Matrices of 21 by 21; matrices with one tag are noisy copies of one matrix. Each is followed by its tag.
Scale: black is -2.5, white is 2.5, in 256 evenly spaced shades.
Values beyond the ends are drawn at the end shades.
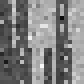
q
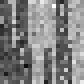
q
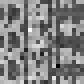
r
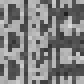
r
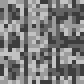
r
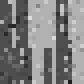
q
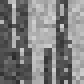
q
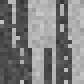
q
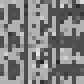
r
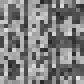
r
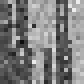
q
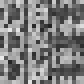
r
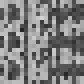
r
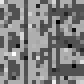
r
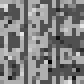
r
